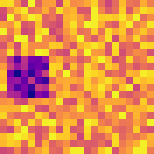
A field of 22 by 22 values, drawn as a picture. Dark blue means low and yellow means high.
Stripes: none. Ninth with the lowest average: middle left. Odd patch: lower, in the middle left. Average level on the scale: 70%.
